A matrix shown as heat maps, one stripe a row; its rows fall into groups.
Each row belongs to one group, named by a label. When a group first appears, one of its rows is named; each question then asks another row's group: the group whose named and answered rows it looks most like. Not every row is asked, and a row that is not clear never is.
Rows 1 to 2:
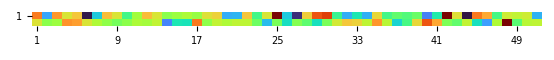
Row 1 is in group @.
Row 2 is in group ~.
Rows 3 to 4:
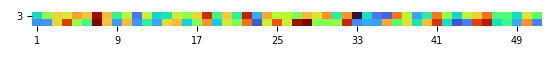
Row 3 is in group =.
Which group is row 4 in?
=
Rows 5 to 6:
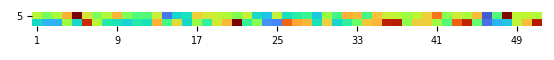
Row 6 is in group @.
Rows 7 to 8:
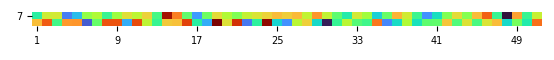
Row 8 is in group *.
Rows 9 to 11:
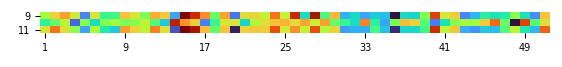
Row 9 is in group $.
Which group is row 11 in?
$
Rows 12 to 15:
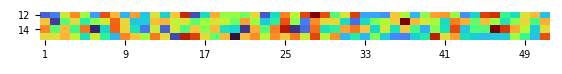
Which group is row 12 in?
=
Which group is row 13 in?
@
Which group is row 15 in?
$
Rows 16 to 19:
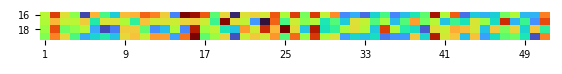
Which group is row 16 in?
$
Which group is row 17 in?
*
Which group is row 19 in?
$
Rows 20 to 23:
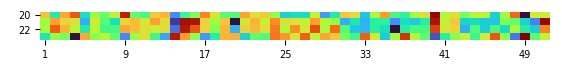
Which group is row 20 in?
~
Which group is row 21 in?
$
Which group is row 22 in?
$
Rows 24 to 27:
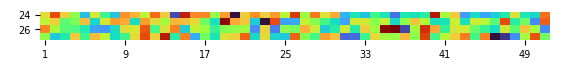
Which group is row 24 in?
$
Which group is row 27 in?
@
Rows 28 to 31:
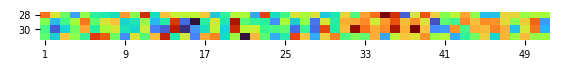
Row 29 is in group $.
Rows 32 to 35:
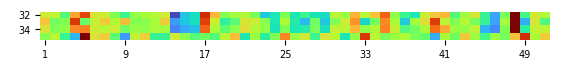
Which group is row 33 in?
~
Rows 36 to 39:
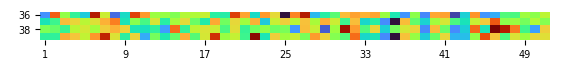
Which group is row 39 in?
=
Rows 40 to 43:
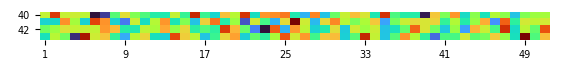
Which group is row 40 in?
*
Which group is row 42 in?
*
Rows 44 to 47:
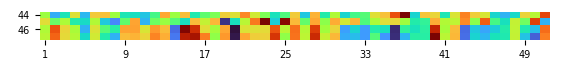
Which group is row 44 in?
@
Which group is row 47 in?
$
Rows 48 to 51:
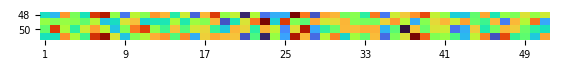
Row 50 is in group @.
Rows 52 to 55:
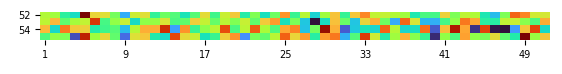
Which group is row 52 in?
~
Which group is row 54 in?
@
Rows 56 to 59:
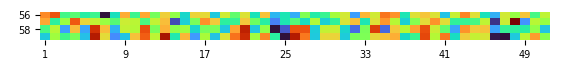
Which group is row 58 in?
@
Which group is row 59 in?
@
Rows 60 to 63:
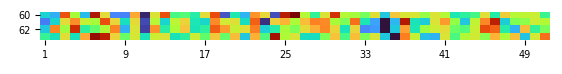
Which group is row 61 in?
=
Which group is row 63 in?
=
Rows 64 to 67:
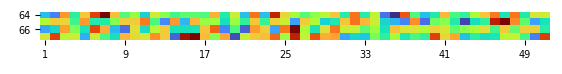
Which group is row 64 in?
=
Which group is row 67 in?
$
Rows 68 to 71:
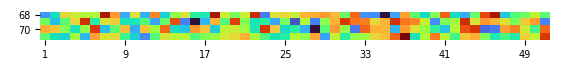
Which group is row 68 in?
=
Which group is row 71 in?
@
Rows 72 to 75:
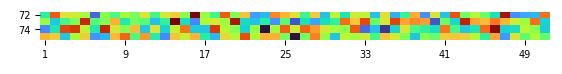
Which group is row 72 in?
*
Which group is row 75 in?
*
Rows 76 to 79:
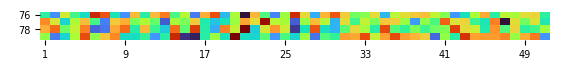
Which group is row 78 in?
*
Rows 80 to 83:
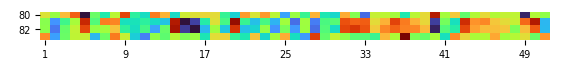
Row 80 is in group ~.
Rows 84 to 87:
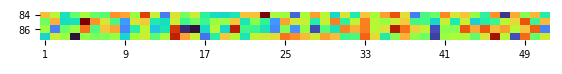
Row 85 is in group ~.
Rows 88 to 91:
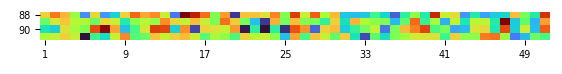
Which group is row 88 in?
$
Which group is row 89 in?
*
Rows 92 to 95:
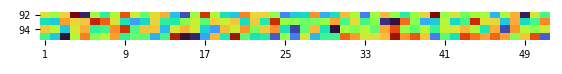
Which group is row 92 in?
~
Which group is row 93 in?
=
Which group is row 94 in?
*
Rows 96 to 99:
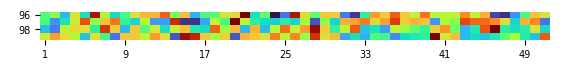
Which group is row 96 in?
@
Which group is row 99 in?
$
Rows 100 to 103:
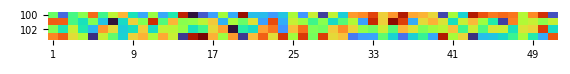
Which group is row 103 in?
$
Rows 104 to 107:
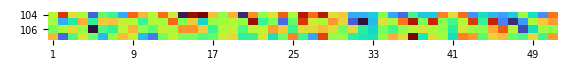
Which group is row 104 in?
$
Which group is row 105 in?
@
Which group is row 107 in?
@
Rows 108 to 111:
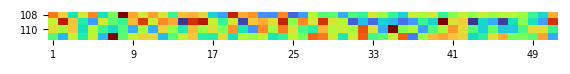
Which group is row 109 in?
$
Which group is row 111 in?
=
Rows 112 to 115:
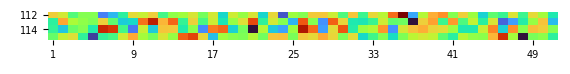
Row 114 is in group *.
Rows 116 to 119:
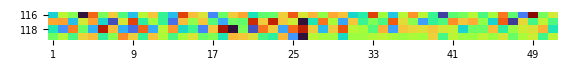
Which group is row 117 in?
*
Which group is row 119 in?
*
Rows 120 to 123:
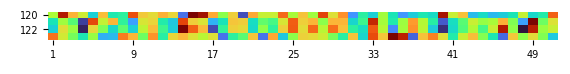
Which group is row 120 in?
$
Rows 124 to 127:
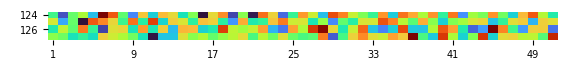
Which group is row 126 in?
=
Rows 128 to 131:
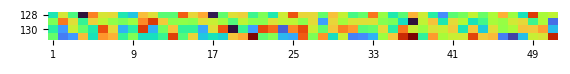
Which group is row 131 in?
@
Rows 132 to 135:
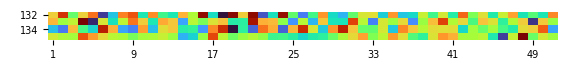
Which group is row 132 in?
*
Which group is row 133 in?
~
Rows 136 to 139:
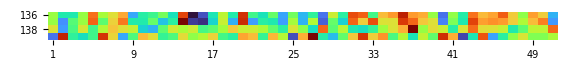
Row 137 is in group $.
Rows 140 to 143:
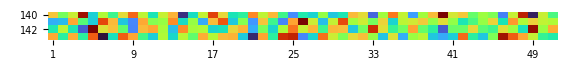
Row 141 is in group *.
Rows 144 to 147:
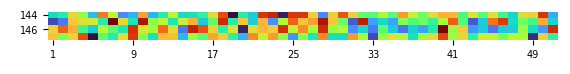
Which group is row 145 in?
=
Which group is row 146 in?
$
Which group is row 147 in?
~
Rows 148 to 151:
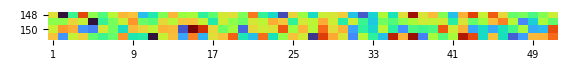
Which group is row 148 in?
@
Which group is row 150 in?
$
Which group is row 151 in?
@
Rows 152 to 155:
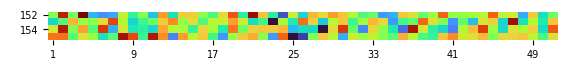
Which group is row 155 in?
*
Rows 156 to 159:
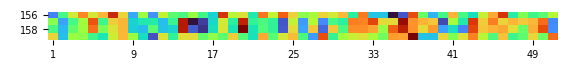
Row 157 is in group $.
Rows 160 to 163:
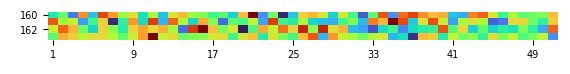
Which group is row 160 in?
@
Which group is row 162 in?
$
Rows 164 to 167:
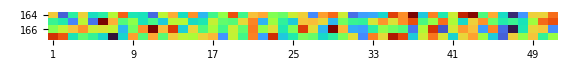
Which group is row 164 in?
@
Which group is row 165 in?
@
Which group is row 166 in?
@
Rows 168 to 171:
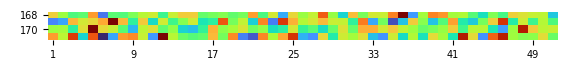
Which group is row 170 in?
~
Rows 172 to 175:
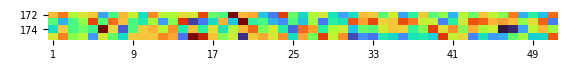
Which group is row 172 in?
*
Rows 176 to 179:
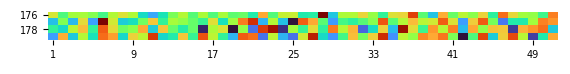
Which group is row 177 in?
@
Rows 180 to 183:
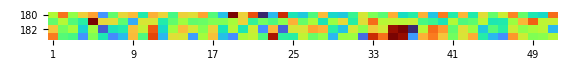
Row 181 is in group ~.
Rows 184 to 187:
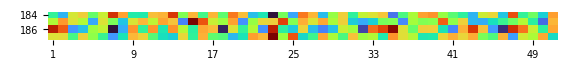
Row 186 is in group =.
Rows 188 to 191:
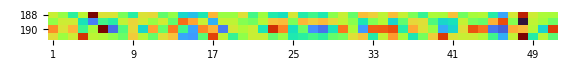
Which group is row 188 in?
~
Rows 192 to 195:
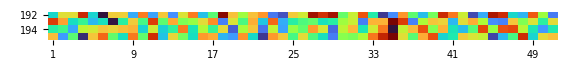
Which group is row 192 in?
=
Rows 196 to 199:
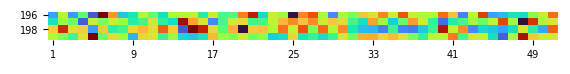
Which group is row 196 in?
@
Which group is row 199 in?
~
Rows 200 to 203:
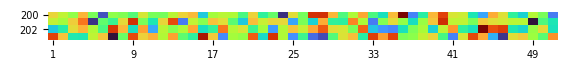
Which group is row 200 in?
=
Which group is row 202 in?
=
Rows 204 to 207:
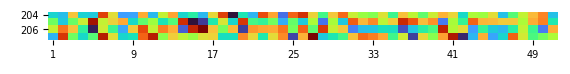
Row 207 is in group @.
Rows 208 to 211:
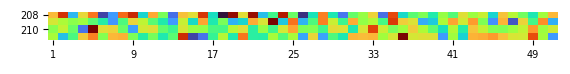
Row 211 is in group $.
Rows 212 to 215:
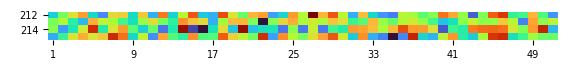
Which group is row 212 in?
=
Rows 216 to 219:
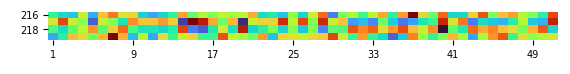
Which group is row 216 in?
@
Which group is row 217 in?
$
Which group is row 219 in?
=
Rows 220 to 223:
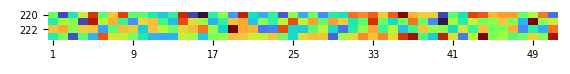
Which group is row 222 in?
*
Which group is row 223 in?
@
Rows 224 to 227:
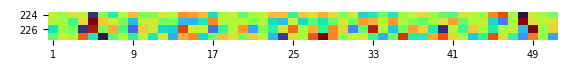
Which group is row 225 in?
~
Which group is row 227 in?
=
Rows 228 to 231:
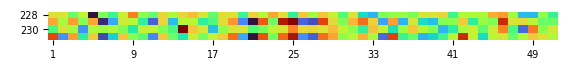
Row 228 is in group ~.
